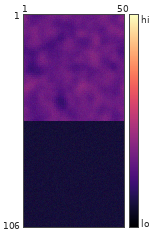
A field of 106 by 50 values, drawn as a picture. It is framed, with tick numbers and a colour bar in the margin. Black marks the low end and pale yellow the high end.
It is made of 2 by 1 panels. Panel 1,1: low, blotchy, faint in contrast. Panel 2,1: very low, flat.
